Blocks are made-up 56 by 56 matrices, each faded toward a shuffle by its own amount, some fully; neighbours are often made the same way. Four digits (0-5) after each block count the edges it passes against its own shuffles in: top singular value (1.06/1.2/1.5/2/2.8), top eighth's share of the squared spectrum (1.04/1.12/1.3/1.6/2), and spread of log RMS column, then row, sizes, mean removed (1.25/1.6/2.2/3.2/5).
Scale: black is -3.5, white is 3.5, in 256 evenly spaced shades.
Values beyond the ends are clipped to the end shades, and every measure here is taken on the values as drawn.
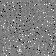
2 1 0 0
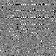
4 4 2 2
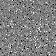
2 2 0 1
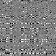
4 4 2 3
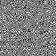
3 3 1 1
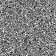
0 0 0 0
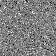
0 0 0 0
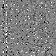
3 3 2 1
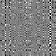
4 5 3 2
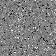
0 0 0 0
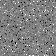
1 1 0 0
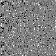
3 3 2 1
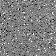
2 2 0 0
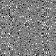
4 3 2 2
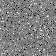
0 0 0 0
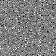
3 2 1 0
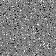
1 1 0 0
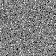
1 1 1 0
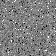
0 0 0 0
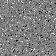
1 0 0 0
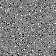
1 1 0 1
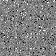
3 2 0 1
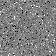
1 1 0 0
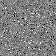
2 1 0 0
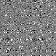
3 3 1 2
